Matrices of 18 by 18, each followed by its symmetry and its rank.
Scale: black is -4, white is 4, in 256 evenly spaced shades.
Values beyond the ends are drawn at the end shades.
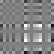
symmetric, rank one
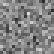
neither, full rank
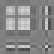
symmetric, rank one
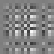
symmetric, rank one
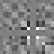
symmetric, rank three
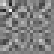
symmetric, rank two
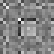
symmetric, rank three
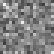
symmetric, rank three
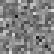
symmetric, full rank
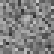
neither, full rank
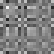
symmetric, rank two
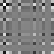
symmetric, rank one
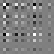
symmetric, rank one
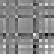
symmetric, rank two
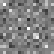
symmetric, rank three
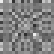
symmetric, rank two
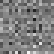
neither, rank three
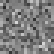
neither, full rank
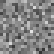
neither, full rank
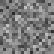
symmetric, full rank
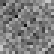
symmetric, full rank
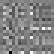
neither, rank three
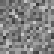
symmetric, full rank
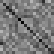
symmetric, full rank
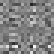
neither, rank three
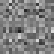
neither, rank three
